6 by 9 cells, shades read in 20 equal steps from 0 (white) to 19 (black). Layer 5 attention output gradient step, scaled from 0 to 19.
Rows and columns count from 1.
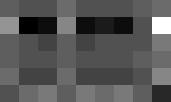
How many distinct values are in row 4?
3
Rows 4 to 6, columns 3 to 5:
13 12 13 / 14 11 14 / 10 12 10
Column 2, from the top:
13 19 13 13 14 11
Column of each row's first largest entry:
2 2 3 2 2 9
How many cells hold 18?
3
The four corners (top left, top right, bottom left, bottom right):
12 11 13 16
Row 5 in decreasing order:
14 14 14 14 14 13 11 11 9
